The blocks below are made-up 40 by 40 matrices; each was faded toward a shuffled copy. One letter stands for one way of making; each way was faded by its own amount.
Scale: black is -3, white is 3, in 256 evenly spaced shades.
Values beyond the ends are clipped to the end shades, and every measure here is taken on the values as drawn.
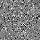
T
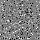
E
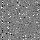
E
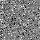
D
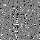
E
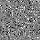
T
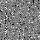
D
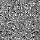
T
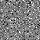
T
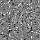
D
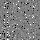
E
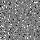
E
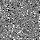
D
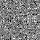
T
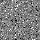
D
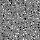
E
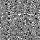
T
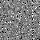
D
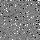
E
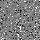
E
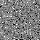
T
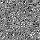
T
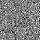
T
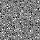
D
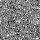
T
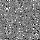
E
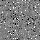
E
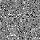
T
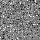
D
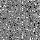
D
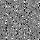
D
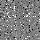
E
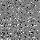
E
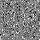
T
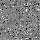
E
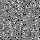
T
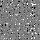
E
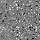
E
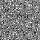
T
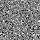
T
